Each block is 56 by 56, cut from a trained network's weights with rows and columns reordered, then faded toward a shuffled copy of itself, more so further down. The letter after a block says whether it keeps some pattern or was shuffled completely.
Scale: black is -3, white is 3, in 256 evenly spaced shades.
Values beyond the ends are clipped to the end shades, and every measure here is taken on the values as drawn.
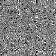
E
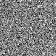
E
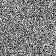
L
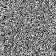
E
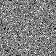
L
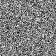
L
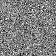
L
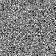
E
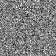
E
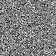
L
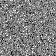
L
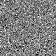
E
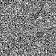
E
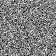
L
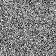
L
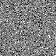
E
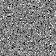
E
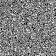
L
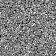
L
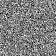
L
